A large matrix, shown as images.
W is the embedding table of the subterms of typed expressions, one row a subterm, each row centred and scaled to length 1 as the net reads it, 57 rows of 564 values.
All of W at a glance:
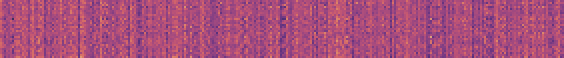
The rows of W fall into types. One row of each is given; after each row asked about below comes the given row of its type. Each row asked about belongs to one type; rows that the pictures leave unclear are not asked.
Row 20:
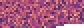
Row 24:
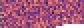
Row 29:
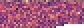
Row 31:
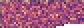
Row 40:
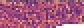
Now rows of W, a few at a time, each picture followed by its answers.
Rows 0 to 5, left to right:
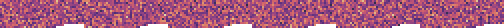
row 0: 31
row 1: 40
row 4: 31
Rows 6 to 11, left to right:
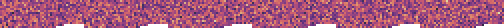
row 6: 24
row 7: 20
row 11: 29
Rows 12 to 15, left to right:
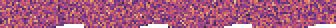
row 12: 29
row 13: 31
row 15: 40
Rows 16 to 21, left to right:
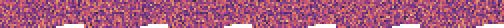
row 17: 24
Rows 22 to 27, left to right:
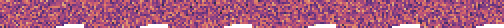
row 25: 40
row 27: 20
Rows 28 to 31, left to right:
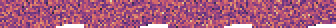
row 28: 24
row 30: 24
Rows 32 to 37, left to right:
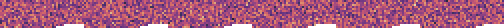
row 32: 20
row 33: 20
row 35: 24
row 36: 40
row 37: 24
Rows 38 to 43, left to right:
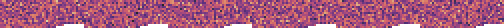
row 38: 40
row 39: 20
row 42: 40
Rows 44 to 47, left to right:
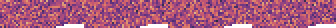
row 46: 20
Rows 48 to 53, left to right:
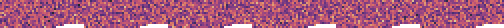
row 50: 20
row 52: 24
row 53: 24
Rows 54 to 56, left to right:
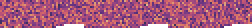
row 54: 20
